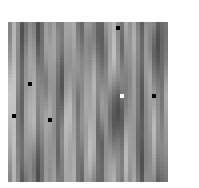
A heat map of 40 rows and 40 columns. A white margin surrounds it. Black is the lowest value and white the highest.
Stripes: upright, repeating 8 times. Grain: streaks running down. Lone odd cells: 6, 1 higher and 5 lower than their neighbours.
